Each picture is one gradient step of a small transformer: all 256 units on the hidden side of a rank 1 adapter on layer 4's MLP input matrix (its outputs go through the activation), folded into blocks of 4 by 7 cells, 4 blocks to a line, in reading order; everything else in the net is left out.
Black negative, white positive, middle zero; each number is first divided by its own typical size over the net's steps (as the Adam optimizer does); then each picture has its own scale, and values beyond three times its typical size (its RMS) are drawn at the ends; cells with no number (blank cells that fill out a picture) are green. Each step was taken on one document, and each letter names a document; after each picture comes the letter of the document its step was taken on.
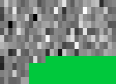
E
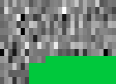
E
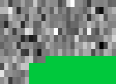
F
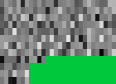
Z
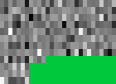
E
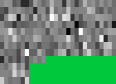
E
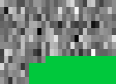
Z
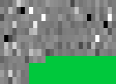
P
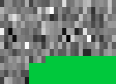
E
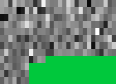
F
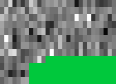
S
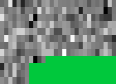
S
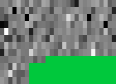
P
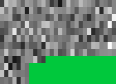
F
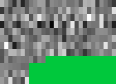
Z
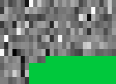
S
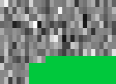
Z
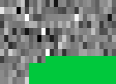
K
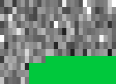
E
